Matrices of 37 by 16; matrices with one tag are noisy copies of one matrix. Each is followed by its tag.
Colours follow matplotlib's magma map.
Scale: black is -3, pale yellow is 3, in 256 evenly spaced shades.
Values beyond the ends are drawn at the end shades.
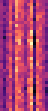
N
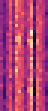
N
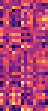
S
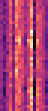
N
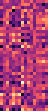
S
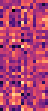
S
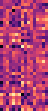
S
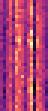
N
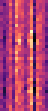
N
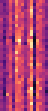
N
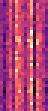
N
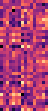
S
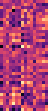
S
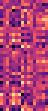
S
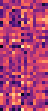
S
